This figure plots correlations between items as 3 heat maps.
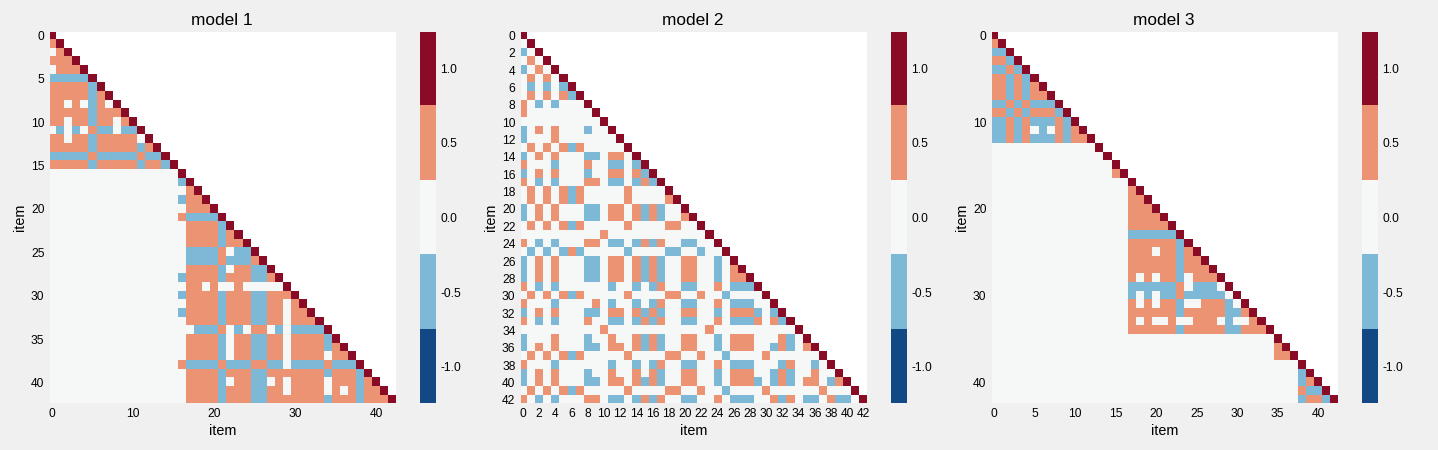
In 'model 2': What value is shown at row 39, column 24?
-0.5
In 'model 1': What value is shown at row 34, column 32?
-0.5
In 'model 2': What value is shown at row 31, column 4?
-0.5
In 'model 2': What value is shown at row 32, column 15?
-0.5
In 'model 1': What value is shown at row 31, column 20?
0.5
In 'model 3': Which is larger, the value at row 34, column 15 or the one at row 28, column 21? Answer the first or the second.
the second
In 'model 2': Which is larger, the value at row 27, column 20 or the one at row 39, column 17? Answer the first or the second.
the first
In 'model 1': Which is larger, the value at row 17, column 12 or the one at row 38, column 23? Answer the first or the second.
the first
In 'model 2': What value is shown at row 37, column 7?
0.5
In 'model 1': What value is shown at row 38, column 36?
-0.5
